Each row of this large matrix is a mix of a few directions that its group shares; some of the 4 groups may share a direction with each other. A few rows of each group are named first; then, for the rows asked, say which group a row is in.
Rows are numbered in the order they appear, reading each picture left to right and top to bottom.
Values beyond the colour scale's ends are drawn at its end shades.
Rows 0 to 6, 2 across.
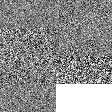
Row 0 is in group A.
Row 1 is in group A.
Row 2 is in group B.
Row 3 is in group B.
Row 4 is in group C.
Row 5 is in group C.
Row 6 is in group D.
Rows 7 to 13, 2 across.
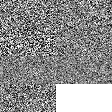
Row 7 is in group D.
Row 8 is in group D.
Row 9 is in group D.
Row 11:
B
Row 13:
A
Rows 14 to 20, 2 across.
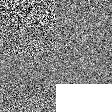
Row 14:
D
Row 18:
C
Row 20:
A
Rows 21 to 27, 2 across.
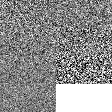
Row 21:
B
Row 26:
D
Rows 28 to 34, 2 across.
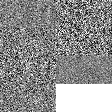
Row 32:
D
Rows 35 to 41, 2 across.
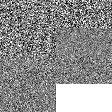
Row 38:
C
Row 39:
A
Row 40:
D
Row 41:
A
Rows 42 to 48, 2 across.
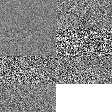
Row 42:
D
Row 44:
D
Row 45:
D
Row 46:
B
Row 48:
B
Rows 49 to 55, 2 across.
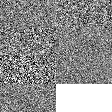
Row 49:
B
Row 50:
D
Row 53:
A
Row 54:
B
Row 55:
D
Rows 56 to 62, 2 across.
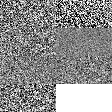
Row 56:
B
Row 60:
B
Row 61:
C
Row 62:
C
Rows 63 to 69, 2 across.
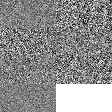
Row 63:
C
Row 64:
D
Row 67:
A
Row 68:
C
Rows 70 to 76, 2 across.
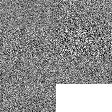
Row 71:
B
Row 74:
C
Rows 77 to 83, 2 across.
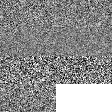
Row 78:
C
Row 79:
C
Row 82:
A
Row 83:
C
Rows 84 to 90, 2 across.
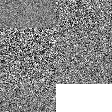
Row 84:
D
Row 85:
A
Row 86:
C
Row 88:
C
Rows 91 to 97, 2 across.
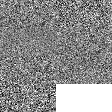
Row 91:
C
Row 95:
C
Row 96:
A
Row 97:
D
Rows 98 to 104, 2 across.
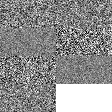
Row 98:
D
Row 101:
B
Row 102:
D
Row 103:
A
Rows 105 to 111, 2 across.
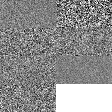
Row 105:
B
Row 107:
C
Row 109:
A
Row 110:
B
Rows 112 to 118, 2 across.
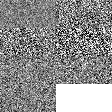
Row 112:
A
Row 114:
A
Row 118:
C
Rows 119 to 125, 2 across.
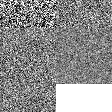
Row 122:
C
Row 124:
C
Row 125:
A
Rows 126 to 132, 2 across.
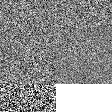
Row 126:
A
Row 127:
C
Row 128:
D
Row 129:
B
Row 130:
C
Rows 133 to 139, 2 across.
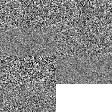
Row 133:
D
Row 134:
D
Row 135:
D
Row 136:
D
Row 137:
C
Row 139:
A
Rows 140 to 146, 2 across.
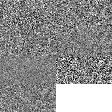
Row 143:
C
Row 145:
C
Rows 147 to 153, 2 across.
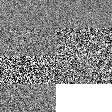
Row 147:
B
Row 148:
B
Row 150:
C
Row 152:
C
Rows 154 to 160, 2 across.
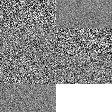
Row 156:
B
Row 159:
D
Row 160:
B
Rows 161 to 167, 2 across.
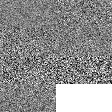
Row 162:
D
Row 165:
A
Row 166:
C
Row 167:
C
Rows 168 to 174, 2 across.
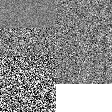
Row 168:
D
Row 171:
D
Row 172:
B
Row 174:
D
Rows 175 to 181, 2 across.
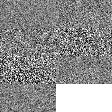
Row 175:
B
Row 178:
A
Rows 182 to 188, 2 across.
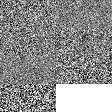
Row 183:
B
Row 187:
D
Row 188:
C
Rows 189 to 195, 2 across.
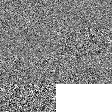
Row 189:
D
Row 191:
D
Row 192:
C
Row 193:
C
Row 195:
C
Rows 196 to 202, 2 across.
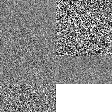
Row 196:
B
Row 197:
B
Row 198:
A
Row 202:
A
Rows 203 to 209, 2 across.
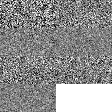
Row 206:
A
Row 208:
C
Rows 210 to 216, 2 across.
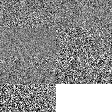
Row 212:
B
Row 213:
A
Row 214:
C
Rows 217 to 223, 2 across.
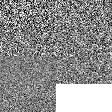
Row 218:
B
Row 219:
C
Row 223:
A
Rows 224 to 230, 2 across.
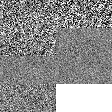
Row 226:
C
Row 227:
B
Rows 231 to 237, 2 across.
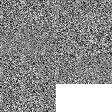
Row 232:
A
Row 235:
A
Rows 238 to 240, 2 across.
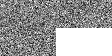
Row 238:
C
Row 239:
A
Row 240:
D
